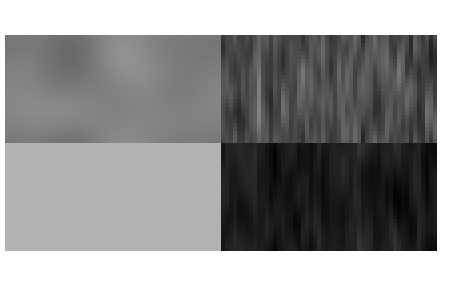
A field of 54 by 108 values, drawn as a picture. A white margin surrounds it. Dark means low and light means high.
It is made of 2 by 2 panels. Panel 1,1: middling, smooth, faint in contrast. Panel 1,2: low, streaked downward. Panel 2,1: high, flat. Panel 2,2: very low, streaked downward, faint in contrast.
